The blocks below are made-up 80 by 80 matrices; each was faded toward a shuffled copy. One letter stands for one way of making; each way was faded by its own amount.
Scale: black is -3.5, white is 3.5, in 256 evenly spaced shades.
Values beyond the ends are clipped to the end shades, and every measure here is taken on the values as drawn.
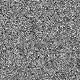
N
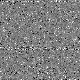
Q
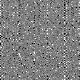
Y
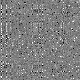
Y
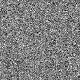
N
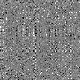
Y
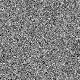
N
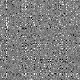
Y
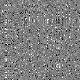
Y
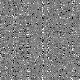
Y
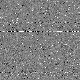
Q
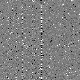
Y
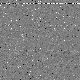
Q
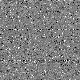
Q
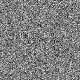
N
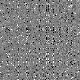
Y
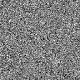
N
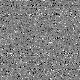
Q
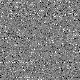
Q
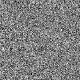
N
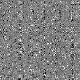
Y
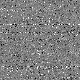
Q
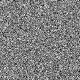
N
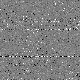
Q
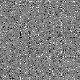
Y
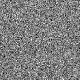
N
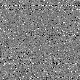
Q
